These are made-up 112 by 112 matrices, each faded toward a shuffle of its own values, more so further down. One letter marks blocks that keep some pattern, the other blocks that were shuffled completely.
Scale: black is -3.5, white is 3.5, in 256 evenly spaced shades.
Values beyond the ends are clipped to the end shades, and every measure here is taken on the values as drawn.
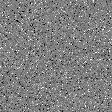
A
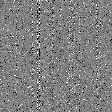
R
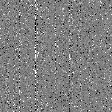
R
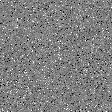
A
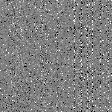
R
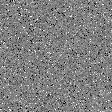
A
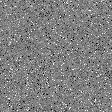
A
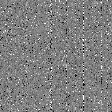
R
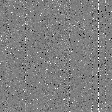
R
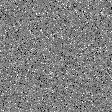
A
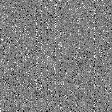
R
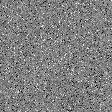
A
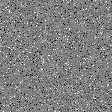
A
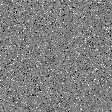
A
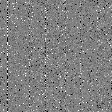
R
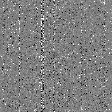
R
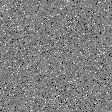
A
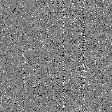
R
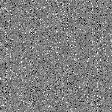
R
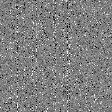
R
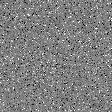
A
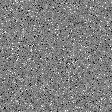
A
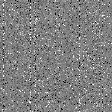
R
